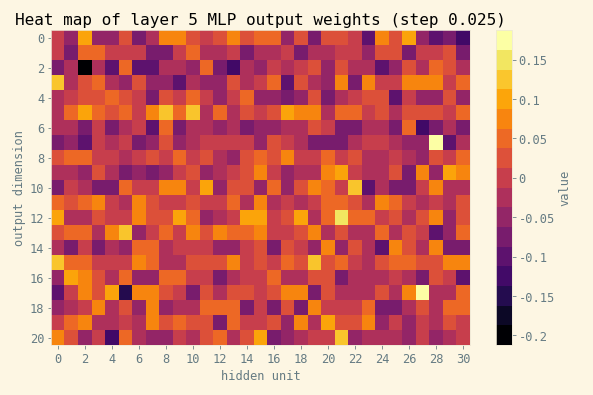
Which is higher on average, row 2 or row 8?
row 8
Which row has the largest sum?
5
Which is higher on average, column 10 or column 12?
column 10
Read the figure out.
Title: Heat map of layer 5 MLP output weights (step 0.025)
x-axis: hidden unit, ticks 0 2 4 6 8 10 12 14 16 18 20 22 24 26 28 30
y-axis: output dimension, ticks 0 2 4 6 8 10 12 14 16 18 20 (0 at the top)
Colour bar: value, ticks -0.2 -0.15 -0.1 -0.05 0 0.05 0.1 0.15
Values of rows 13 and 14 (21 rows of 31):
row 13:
0.025 0.05 0.05 -0.025 0.075 0.125 -0.05 0 0.05 0 0.075 0.025 0.075 0.05 0.05 0.075 0 0 0.025 0.075 -0.025 0.025 -0.025 -0.025 0.05 -0.025 0.025 0 -0.1 -0.05 0.05
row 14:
-0.025 -0.075 0 -0.075 -0.025 -0.05 0.05 0.05 -0.025 0 0 0 -0.05 -0.05 0 0.025 -0.075 0.025 0 -0.05 0.075 -0.05 0.025 -0.025 -0.1 0.075 0.025 -0.025 0.075 -0.075 -0.075
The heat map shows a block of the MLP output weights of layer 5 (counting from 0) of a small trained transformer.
